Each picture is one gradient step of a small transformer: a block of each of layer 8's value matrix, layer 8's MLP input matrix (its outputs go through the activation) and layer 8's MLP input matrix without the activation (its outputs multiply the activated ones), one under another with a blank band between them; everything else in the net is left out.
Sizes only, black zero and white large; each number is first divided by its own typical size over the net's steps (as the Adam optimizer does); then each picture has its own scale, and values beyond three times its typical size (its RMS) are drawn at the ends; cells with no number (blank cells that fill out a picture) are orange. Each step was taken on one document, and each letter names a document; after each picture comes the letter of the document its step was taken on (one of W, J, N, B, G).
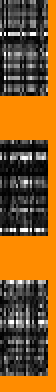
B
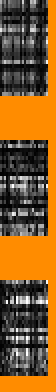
B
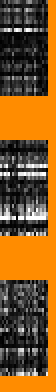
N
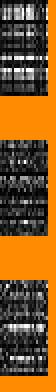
B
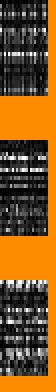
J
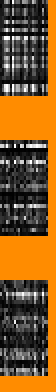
N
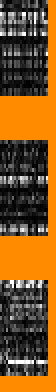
J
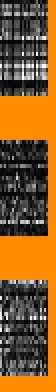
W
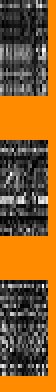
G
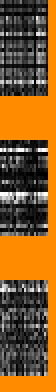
G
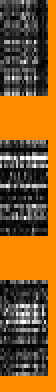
N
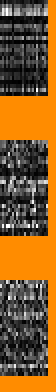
W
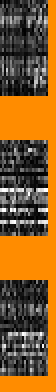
G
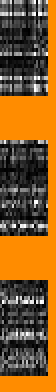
W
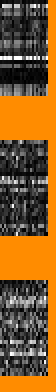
W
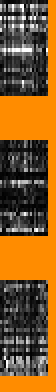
B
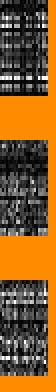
W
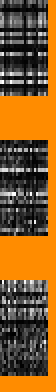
G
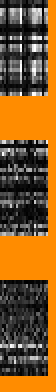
G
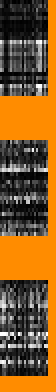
G
